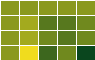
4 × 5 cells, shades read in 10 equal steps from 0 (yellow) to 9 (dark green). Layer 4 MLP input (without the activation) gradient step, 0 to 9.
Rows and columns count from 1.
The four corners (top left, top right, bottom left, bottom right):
4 4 4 9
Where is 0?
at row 4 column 2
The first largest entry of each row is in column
1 3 4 5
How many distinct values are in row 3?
4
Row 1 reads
4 4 4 4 4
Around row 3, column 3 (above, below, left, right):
6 7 3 6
